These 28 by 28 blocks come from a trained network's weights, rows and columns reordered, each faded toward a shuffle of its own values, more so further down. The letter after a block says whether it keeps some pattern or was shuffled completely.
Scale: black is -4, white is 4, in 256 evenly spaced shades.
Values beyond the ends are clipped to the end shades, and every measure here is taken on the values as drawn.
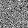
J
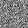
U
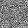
U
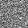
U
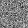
J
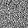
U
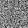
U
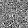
U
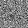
U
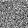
J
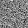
J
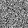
J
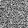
U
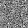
J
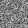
J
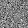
J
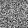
J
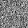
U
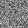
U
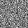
J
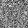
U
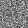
U
